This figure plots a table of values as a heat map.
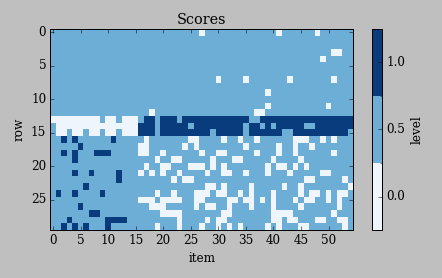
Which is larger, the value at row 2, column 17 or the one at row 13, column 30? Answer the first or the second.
the second
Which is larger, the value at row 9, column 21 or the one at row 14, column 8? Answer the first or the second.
the first
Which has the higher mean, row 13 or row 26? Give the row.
13
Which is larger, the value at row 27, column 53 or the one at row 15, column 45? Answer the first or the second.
the second
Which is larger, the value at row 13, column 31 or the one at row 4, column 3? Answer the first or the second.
the first
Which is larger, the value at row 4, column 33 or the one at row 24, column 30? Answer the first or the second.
the first
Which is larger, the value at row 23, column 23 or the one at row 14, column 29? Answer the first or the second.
the second
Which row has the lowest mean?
25
